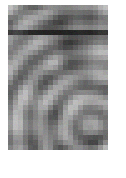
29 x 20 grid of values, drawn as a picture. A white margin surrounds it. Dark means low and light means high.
Row 6 differs from the rows beside it. On average the colour sits 50% of the way up the scale. Concentric rings centre on the bottom right. The top middle is the ninth with the lowest average.
